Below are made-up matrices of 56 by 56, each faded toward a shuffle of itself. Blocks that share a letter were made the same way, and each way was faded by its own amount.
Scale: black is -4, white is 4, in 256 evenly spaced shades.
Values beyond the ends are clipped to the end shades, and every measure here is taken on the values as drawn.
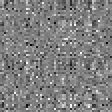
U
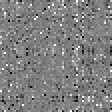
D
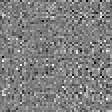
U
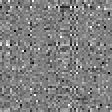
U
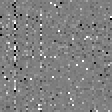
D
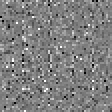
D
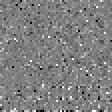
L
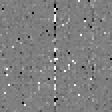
D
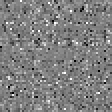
L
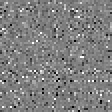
L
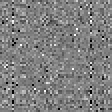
U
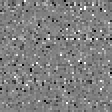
L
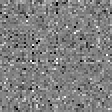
L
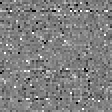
L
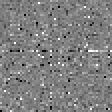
L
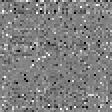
L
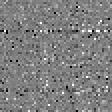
L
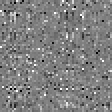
D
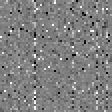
D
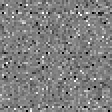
L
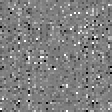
D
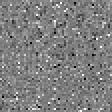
L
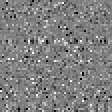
L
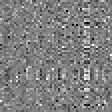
U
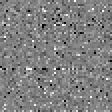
L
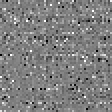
L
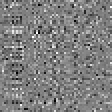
U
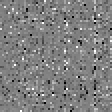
D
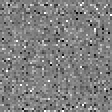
L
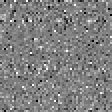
L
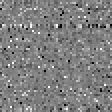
L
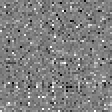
L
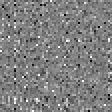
D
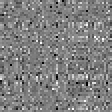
U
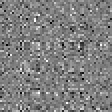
U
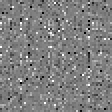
D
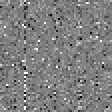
D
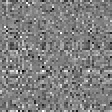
U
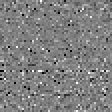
L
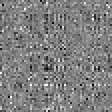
U
